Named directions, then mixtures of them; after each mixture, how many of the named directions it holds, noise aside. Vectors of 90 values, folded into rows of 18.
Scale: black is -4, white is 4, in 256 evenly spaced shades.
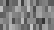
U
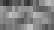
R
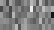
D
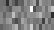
three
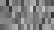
two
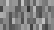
one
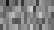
three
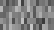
one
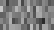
one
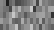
three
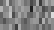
one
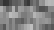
one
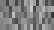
two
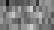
three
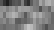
one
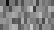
three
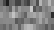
two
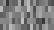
one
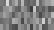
two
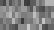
three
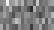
three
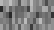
three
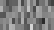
one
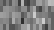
two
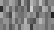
two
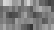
one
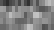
one
